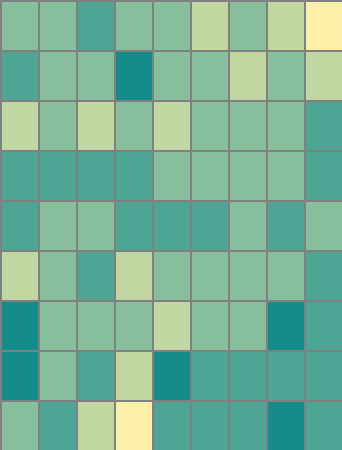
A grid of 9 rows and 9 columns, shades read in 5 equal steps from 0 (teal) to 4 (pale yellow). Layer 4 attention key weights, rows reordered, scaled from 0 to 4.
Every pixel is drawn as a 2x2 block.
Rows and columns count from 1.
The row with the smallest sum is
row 8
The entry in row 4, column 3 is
1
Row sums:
21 17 20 13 13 18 14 10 14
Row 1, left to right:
2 2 1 2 2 3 2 3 4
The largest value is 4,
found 2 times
